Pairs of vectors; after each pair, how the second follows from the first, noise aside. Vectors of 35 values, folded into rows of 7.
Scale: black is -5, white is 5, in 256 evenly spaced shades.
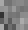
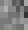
reversed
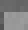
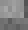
reversed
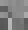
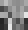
scaled up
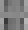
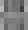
reversed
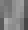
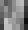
scaled up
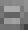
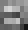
scaled up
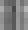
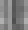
reversed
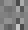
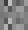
reversed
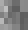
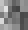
scaled up
